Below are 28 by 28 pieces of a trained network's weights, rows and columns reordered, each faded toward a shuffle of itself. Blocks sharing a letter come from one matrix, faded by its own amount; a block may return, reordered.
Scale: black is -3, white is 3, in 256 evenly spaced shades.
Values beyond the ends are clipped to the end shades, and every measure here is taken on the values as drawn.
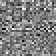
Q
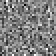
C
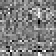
Q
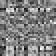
Q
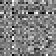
Q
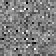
C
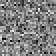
C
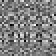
Q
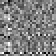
Q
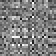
Q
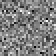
C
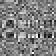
Q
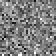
C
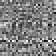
Q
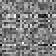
Q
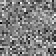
Q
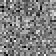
C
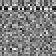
Q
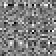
Q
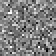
C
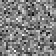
C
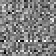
Q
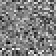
Q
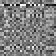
Q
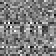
Q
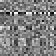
Q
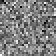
C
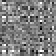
Q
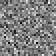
C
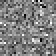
C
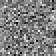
C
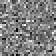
C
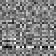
Q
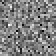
C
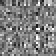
Q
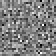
C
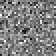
C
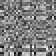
Q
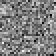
C
